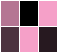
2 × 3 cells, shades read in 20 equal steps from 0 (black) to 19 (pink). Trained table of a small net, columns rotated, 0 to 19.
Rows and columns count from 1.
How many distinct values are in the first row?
3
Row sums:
33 28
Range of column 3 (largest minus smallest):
16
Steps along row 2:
up down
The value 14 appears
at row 1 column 1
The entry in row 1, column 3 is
19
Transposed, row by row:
14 6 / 0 19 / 19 3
